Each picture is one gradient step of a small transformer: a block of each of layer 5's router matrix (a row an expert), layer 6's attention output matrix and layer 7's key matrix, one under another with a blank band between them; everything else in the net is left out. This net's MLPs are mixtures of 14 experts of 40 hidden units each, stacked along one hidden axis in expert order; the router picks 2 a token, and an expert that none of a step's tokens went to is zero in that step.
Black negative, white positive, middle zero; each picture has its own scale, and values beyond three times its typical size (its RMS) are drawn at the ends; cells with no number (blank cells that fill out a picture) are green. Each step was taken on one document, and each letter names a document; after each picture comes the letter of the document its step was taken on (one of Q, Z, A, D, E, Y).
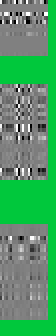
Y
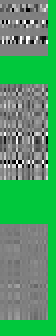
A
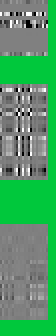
Y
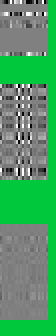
Y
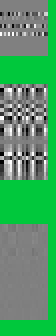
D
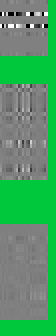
Y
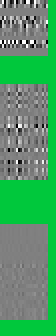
A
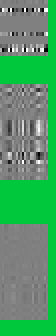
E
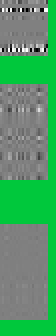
E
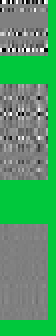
E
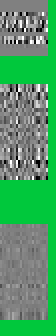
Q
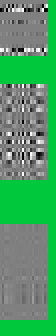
E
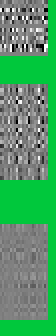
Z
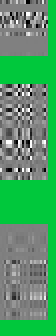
Y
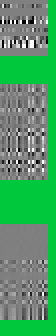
A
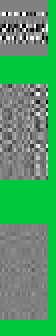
Q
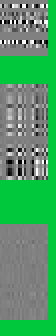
A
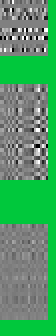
Z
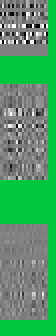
A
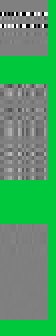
D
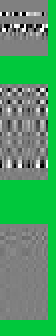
Q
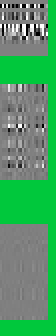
A
